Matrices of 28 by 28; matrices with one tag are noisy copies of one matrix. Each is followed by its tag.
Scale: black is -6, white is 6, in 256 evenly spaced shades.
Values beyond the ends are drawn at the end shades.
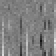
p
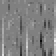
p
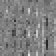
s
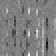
s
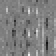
s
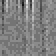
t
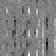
s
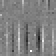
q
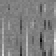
p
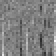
p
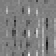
s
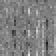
s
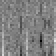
p
